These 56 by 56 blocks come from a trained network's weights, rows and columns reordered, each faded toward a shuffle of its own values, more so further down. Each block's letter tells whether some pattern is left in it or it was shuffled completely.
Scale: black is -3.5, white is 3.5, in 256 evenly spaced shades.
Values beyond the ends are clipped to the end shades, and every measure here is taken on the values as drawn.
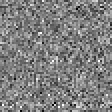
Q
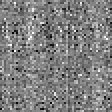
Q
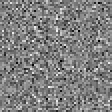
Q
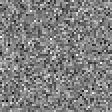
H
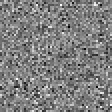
Q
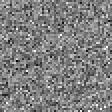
H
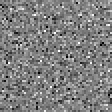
H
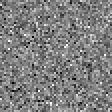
H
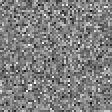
Q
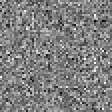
Q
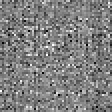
Q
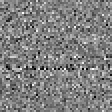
Q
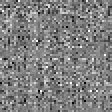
Q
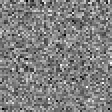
Q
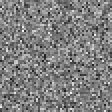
H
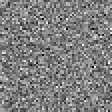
Q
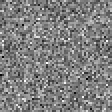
H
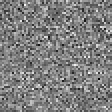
Q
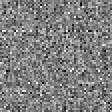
Q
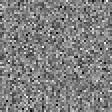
H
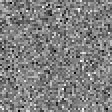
H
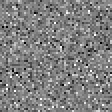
H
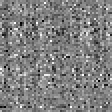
Q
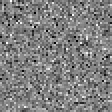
H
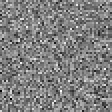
Q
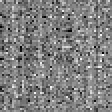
Q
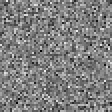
H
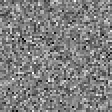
H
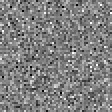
H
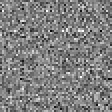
Q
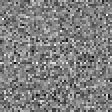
Q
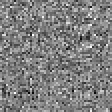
Q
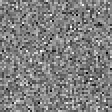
H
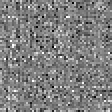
Q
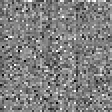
Q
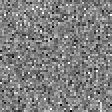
H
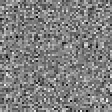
Q
